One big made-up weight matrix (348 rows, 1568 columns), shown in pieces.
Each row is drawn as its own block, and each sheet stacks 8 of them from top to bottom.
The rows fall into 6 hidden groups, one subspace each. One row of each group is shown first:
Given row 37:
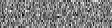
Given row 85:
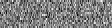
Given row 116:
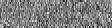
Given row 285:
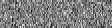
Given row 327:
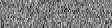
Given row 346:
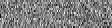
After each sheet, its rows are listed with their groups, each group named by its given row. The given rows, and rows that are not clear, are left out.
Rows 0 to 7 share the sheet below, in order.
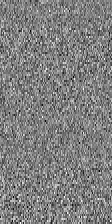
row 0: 327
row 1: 37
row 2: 85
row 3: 37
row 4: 285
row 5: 346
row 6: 37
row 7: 285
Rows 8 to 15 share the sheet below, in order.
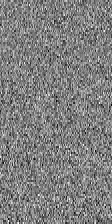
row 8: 116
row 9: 85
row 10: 327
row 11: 37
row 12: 346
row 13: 346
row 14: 285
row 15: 116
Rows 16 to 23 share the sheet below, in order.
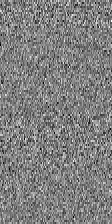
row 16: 37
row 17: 346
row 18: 327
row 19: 85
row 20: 346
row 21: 85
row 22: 285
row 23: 85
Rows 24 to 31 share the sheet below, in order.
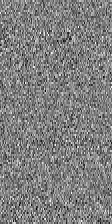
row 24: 285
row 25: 285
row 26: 346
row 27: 285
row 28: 37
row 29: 116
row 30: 285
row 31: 327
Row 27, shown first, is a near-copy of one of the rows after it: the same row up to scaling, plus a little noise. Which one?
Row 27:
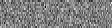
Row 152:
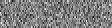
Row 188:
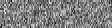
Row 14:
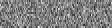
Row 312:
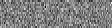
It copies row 312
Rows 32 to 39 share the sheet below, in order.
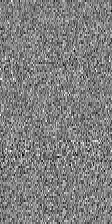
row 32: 116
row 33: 85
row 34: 285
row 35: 327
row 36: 37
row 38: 85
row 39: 85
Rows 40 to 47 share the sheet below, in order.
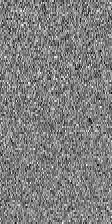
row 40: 346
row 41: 285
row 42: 346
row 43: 285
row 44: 346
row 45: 116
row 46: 285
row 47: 37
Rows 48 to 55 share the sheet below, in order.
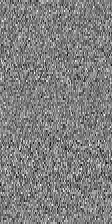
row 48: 327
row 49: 37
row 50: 37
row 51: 116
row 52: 85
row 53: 327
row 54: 346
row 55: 85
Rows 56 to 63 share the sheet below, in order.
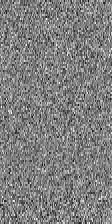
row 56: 85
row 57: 37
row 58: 85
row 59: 285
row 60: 37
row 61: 85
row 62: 285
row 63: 37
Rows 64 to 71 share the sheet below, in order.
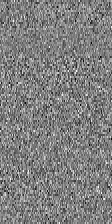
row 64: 346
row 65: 85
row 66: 37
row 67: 285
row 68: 346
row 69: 327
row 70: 116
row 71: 85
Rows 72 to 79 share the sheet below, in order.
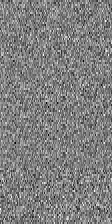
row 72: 37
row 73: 327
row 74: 37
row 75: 85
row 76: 85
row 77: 85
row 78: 85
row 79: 116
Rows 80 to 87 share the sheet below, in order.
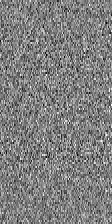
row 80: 327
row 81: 285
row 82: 85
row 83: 37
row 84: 327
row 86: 327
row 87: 346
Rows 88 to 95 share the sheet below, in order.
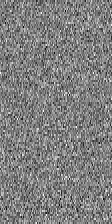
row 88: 116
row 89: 85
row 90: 346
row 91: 327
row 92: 116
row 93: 37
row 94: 327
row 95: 85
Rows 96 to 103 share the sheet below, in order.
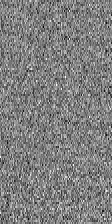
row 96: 327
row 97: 327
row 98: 285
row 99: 346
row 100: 327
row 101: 346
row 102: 327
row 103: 346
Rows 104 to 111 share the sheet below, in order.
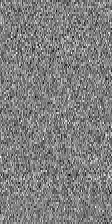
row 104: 37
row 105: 285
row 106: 327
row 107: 285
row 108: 327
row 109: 346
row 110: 346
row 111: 346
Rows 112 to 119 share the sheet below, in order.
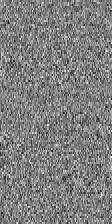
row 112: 285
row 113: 327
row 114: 37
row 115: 327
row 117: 116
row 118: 285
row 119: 37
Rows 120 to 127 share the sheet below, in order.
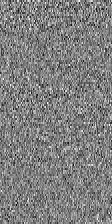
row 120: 285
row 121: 327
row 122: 346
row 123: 327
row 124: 116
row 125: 285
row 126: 285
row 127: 116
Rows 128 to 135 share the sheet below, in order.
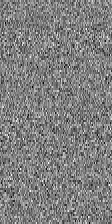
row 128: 116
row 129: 37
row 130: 327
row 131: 346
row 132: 116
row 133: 85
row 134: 116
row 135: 37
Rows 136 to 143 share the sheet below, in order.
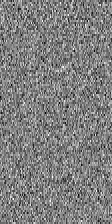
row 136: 37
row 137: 85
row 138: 285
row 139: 116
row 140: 85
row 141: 346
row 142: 285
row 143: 327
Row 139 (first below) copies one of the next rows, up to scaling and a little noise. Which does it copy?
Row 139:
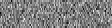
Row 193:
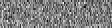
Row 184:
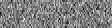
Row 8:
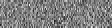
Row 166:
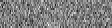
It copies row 184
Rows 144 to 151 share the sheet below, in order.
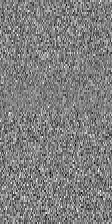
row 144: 37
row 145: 116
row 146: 327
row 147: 85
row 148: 285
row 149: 85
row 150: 327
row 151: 85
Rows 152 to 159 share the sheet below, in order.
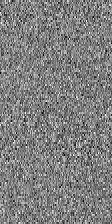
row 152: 285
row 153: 327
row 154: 346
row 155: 85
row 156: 285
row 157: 116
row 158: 346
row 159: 37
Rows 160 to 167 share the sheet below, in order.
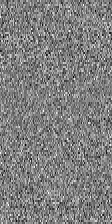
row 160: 346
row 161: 285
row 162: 85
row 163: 327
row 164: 346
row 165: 285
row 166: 116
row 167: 346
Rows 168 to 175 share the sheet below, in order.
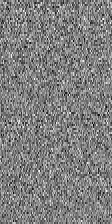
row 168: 346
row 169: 285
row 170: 37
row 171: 327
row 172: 37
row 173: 285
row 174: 327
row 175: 327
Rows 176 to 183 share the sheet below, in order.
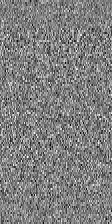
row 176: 327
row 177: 116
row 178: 285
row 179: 285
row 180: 285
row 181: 327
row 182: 285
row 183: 327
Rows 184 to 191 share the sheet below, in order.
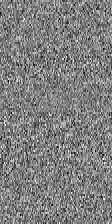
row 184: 116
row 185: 346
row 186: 116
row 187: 116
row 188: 285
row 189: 346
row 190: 285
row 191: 85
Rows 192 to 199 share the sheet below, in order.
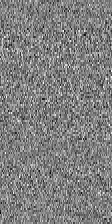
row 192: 327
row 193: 116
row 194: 327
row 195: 85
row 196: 37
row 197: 285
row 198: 327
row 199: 346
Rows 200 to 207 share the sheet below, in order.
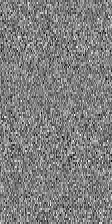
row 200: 116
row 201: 37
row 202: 327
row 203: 285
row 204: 37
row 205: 37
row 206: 37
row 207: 116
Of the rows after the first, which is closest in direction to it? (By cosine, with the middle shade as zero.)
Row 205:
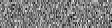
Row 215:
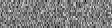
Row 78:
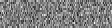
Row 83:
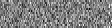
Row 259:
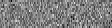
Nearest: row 259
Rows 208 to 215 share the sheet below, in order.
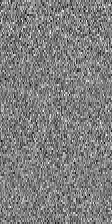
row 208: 285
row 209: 327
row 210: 116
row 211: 327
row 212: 327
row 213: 85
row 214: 37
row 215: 116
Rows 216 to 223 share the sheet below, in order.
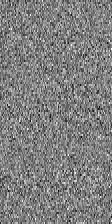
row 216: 285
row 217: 37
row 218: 85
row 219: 116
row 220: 327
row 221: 37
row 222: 116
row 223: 37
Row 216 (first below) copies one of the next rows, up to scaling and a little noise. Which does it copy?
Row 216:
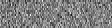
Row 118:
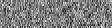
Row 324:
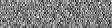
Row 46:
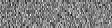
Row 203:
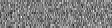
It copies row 46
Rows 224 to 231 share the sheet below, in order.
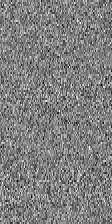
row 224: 37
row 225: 85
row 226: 327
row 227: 85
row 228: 327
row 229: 346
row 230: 116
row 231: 285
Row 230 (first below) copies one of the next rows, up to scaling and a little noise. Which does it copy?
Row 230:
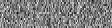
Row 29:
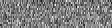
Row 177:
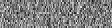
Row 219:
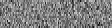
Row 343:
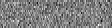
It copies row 177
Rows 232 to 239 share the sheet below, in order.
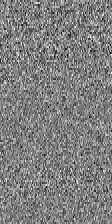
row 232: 346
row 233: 346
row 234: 116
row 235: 85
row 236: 327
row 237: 85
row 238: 85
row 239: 85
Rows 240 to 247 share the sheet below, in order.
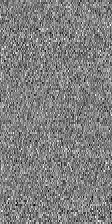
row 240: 346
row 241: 327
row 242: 37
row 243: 346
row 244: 116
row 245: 327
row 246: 85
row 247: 116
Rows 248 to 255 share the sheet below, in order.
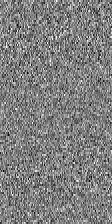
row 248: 346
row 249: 285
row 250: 327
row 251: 327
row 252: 285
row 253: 85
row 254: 346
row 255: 285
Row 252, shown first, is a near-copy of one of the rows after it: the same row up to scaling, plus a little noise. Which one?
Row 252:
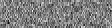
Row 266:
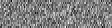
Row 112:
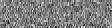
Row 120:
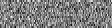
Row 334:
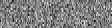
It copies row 112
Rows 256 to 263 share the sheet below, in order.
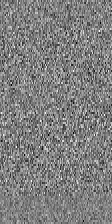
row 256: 285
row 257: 37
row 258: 116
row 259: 37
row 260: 85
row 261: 116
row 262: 85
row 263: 346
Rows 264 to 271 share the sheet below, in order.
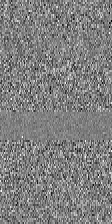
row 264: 37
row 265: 285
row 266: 285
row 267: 327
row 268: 346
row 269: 116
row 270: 285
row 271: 116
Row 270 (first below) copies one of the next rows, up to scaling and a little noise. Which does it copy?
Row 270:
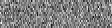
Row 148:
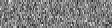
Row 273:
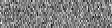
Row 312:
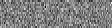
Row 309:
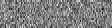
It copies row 273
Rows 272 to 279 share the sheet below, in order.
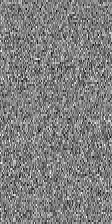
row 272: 37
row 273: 285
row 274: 346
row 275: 85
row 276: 346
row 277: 285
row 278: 327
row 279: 285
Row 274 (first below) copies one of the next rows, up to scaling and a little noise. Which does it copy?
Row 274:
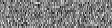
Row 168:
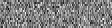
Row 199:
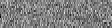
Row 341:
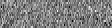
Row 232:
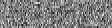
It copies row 232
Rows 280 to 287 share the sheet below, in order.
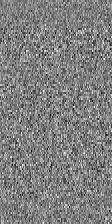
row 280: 37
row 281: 116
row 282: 85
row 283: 85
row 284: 327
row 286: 285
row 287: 327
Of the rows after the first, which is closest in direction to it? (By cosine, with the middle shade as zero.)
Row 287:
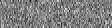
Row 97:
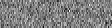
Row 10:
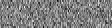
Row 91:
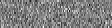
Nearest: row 91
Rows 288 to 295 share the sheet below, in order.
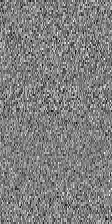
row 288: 85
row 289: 37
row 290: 85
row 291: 346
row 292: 327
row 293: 116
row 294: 37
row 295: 327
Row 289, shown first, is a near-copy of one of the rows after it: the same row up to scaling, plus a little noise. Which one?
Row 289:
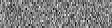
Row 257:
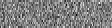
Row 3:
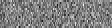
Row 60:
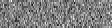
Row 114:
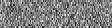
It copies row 114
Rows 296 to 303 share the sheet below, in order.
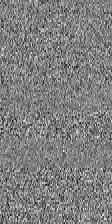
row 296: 327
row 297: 327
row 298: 327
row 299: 346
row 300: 37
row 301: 85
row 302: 85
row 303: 346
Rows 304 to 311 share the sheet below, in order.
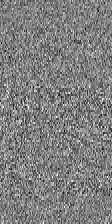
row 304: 85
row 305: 116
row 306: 285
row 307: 346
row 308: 346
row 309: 285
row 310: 37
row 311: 327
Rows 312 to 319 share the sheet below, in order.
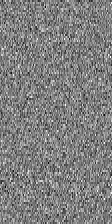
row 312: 285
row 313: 327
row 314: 285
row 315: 285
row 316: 85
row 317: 85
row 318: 116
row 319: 85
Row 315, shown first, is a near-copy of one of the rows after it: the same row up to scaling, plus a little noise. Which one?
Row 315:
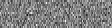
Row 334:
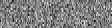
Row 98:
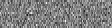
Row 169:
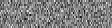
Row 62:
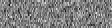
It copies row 98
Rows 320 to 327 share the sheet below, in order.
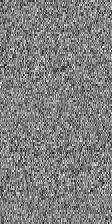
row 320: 85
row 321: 346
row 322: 285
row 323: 37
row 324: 285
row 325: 346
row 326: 346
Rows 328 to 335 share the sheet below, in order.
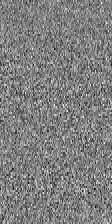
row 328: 327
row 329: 116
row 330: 285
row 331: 346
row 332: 37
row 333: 85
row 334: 285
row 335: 346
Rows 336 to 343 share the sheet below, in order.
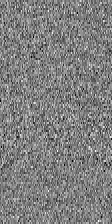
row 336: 346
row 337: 285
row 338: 346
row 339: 346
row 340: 346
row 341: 346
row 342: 85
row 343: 116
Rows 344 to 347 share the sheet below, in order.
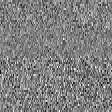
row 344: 37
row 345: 85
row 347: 85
